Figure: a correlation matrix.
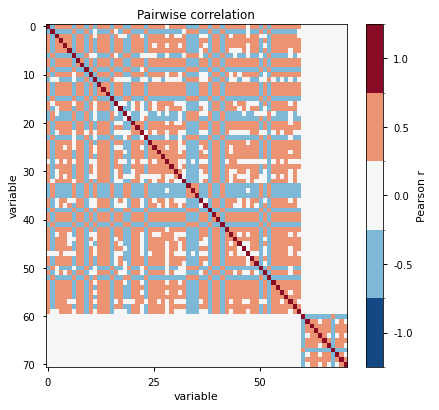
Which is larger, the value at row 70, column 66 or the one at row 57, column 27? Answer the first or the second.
the second
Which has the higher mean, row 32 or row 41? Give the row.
32
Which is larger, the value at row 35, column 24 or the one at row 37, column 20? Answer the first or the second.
the second
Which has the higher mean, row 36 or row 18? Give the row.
36
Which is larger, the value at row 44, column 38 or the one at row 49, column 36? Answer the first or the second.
the second
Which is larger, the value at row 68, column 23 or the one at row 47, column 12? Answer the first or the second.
the second
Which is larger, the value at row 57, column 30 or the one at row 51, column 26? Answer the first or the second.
the second
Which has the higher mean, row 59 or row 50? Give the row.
59
